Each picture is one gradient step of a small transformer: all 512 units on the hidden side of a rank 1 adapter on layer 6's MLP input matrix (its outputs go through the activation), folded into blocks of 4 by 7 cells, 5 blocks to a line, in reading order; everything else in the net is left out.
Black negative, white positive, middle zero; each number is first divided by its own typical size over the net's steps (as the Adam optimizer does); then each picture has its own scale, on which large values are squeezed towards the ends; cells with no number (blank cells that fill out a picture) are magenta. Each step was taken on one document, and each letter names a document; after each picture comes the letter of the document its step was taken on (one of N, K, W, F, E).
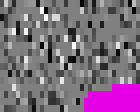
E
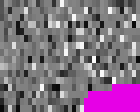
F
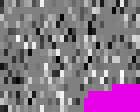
F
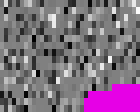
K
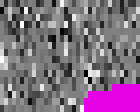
F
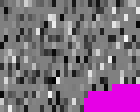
K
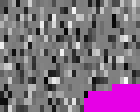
K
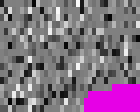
E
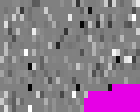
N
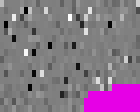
N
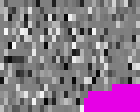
E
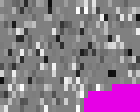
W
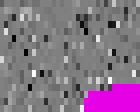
N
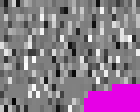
K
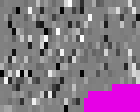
E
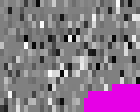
F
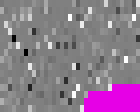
N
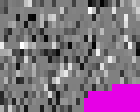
K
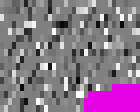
W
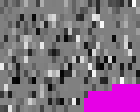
F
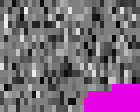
F
